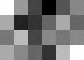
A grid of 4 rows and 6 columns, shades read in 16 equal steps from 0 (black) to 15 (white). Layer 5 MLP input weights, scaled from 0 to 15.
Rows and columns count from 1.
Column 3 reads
4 3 4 6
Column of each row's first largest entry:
1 1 2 6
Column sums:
42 30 17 17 33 37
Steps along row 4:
down down down up up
